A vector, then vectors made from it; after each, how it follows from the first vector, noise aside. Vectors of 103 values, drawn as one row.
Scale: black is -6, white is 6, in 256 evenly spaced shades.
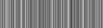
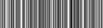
scaled up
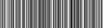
scaled up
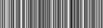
scaled up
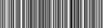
scaled up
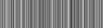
copied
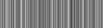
copied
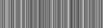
copied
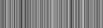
sign-scrambled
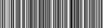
scaled up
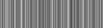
copied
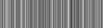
copied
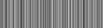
sign-scrambled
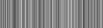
sign-scrambled
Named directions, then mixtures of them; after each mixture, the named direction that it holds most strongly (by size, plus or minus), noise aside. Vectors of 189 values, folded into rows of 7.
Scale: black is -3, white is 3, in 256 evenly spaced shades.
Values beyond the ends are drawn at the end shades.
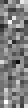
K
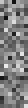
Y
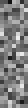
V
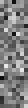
Y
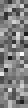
V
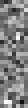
V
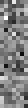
Y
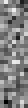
K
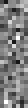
K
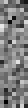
K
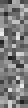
V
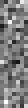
K
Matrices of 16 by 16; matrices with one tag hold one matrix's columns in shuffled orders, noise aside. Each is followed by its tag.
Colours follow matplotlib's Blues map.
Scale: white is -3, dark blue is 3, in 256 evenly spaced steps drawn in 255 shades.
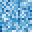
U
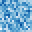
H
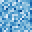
U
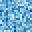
U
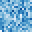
U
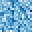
U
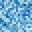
H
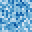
H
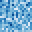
H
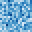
H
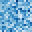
U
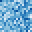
U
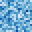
U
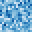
H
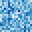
U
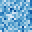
U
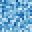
H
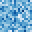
U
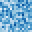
H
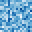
U
